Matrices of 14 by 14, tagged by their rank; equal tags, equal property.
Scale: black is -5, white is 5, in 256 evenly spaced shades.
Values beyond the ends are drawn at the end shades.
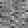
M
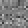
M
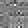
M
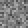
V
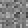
M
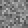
V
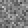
V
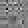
M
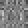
M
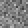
V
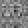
M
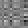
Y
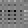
Y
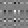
Y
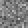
V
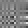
Y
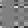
Y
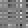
Y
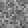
V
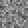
V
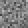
V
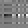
Y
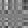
Y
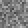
V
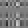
Y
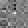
M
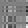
Y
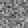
V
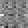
M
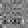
M
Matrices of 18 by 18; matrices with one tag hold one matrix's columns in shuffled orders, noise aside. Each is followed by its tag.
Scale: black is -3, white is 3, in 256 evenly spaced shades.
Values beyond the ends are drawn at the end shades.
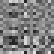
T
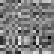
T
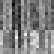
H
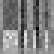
H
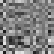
T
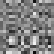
T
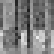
H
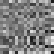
T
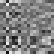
T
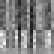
H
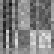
H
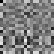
T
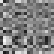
T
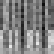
H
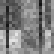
H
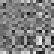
T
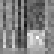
H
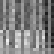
H
